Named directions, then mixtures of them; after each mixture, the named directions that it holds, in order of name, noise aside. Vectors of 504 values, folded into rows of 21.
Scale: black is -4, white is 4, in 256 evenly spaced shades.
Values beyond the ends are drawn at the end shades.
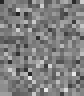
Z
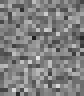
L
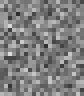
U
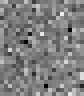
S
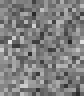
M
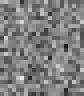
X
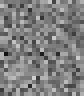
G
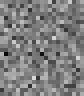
G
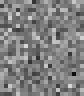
L, U, Z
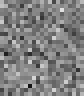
G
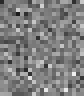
Z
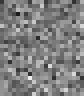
Z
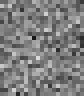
L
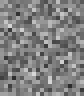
U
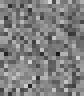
G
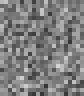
M, S, X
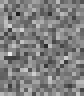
U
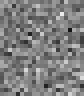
L, S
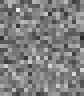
L, X, Z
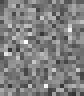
G, S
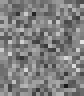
M, U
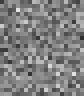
L, X, Z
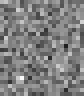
X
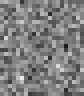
X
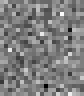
S, U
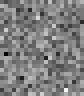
G, X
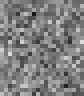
M, U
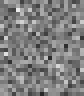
X, Z
